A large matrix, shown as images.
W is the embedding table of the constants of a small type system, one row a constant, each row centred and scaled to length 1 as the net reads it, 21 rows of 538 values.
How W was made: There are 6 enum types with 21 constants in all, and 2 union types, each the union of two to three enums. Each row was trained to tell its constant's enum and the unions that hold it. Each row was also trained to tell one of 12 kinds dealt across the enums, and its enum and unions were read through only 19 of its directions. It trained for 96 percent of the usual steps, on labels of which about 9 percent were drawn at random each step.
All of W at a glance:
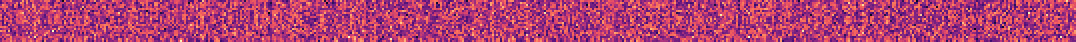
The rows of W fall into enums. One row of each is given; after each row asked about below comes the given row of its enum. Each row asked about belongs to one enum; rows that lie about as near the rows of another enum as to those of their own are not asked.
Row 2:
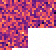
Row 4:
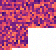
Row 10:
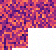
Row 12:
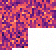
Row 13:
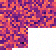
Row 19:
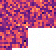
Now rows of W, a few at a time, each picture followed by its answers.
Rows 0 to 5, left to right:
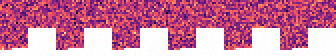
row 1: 2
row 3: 13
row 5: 10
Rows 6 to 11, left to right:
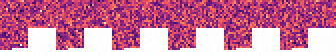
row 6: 2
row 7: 2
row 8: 10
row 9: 10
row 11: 10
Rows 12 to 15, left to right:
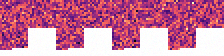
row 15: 4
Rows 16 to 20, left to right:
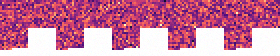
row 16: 4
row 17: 2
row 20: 19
